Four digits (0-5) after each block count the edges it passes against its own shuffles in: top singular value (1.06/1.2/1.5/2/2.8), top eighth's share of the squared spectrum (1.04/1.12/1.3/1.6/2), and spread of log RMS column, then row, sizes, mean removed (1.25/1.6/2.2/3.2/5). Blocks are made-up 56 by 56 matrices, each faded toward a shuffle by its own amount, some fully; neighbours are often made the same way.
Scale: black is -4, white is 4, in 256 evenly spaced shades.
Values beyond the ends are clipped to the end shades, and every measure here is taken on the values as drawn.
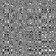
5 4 3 3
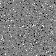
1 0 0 0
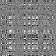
5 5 3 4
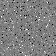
0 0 0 0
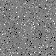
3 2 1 0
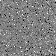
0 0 0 0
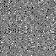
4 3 1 1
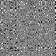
4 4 2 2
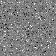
3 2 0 0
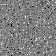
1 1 0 0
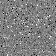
0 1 0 0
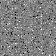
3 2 1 0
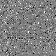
3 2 0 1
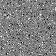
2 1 0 0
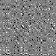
4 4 2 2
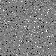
2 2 0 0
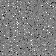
2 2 1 0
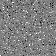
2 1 0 0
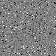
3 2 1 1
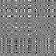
5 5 3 3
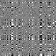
5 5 3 3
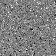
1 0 0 0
